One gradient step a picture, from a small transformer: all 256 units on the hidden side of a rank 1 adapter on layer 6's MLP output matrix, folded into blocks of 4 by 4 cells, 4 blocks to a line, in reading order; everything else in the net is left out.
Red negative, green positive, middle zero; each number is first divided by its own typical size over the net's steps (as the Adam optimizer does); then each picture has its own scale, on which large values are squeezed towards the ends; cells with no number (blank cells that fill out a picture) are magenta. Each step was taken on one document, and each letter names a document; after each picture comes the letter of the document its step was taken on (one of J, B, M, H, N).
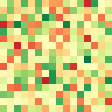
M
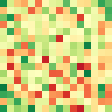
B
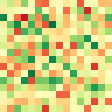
M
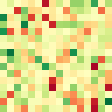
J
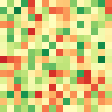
B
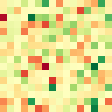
J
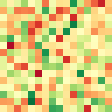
B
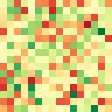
M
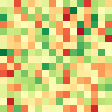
M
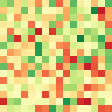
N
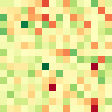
J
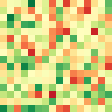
B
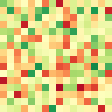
N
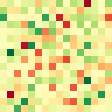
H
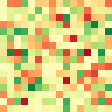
M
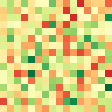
J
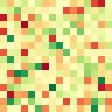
J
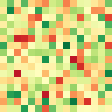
N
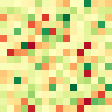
H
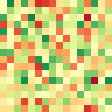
M
